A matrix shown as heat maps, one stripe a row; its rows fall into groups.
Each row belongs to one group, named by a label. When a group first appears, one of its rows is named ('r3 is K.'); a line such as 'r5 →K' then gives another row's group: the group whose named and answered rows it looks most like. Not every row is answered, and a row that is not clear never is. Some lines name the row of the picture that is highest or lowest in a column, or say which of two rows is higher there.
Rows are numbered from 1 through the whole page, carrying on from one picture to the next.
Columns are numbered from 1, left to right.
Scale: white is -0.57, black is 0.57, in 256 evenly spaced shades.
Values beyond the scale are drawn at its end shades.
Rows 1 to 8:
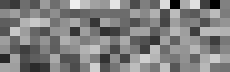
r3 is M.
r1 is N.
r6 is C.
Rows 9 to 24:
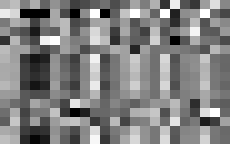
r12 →C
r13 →C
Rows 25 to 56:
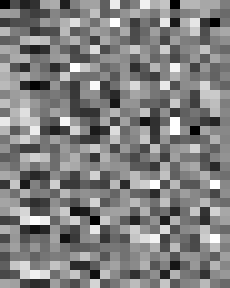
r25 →N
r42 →M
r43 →N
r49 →M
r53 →N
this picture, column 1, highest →25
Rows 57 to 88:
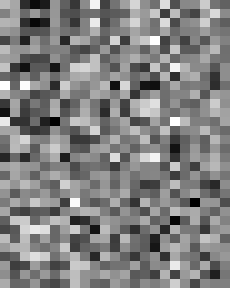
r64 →C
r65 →N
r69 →N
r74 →N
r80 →C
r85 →M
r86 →C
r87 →N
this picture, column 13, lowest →66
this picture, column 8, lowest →79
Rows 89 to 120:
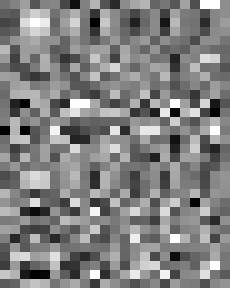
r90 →M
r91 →M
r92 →M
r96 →N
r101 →N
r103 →N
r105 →N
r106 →N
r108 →M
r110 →C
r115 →C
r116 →N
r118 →N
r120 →M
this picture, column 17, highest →91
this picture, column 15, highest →100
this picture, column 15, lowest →103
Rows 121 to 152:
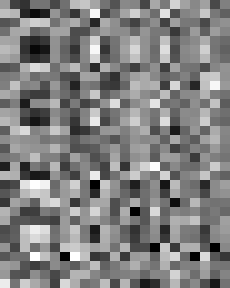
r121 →C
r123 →M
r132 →N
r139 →N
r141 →M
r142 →M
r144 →C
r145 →C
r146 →M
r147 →M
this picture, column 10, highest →141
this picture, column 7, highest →149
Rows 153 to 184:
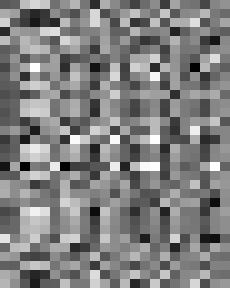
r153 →M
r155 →C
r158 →M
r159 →N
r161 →N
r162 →M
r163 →N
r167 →C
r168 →N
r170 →M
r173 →C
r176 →M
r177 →M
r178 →M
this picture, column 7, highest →171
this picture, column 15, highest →179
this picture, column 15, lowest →171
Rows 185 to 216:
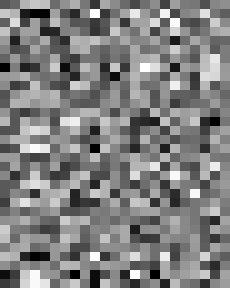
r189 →N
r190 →C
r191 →N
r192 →N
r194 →C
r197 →C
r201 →M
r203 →N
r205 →M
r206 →C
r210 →C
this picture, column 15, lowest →192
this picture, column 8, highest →215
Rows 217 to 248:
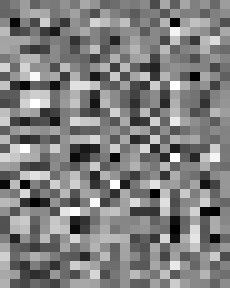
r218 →M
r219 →N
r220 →C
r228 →M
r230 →C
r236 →M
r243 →N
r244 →C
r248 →C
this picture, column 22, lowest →234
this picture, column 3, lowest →233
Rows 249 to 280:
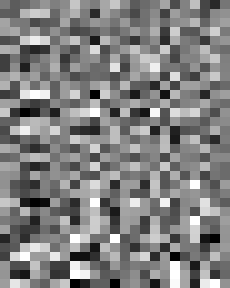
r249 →N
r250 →M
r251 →C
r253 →M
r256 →N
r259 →M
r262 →M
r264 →N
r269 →C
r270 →C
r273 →C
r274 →C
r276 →M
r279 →C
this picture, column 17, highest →259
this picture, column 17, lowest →271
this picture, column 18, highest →277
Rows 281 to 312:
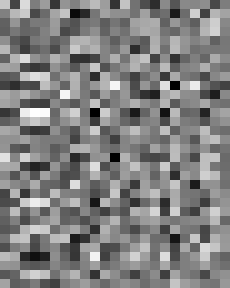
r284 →N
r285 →C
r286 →C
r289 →M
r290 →N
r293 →M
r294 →M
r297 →C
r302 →N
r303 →M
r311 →M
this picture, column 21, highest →293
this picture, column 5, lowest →293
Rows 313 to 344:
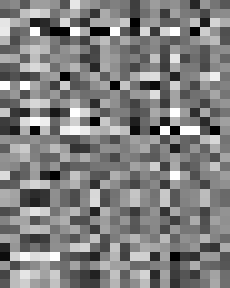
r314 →M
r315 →C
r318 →M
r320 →M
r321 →N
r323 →N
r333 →M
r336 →M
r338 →M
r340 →N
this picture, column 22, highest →327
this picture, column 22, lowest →321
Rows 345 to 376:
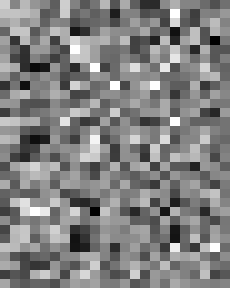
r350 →C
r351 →C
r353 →N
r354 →N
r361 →C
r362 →C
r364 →M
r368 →M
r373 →C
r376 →C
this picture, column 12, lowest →354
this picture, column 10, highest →368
